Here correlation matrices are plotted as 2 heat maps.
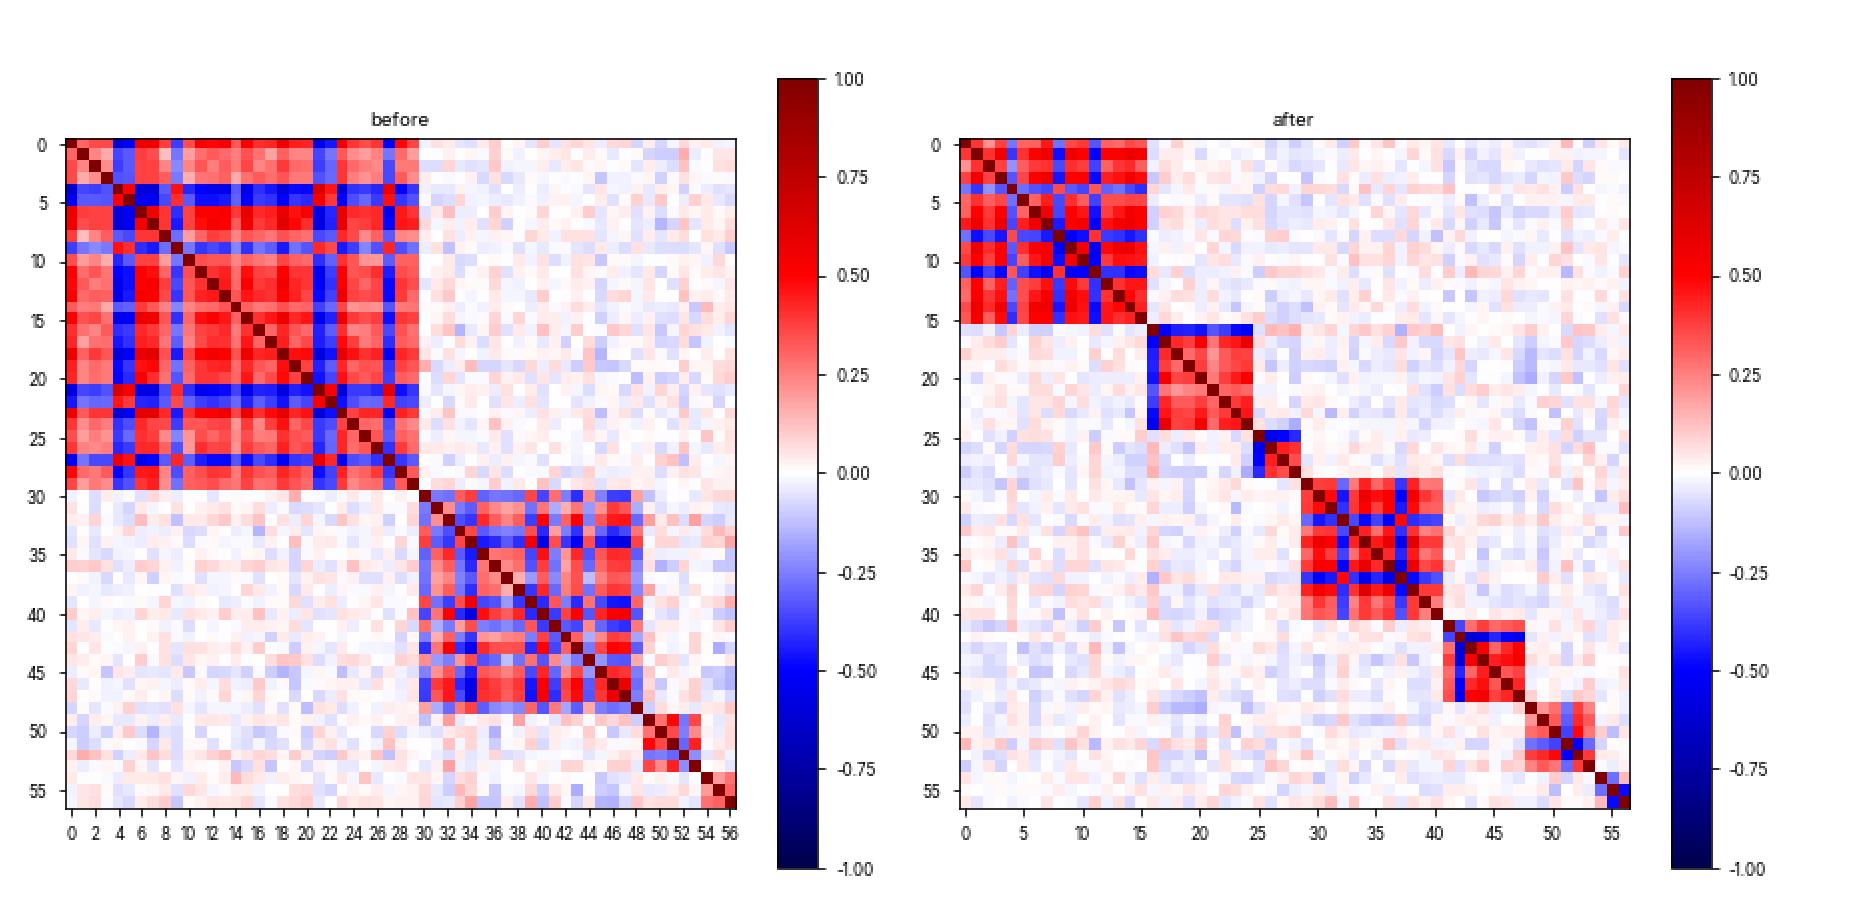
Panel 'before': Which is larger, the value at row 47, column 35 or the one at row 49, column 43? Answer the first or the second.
the first
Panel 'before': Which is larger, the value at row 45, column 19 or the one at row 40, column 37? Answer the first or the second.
the second
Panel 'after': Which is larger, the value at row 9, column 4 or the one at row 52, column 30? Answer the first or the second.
the second
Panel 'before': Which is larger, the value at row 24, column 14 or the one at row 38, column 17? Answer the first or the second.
the first
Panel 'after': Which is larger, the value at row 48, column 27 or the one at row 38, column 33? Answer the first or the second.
the second
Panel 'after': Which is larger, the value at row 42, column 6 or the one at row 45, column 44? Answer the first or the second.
the second
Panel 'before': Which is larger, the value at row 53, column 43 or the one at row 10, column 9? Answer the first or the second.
the first
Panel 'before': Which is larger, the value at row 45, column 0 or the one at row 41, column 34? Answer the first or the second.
the second
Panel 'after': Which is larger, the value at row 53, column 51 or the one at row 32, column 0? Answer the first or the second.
the second
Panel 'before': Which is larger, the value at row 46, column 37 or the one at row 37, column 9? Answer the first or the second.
the first
